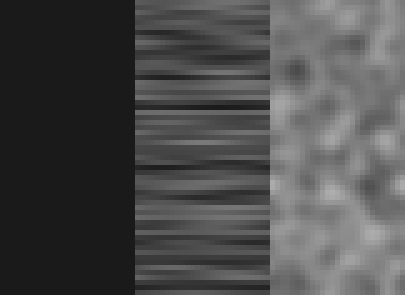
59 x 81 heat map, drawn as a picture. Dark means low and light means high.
The table splits into one row of 3 panels. Panel 1,1: very low, flat. Panel 1,2: low, streaked across. Panel 1,3: middling, blotchy.
